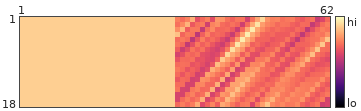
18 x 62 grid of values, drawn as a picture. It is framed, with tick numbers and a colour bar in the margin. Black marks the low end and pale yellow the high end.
The table splits into one row of 2 panels. Panel 1,1: very high, flat. Panel 1,2: high, slanting up to the right.
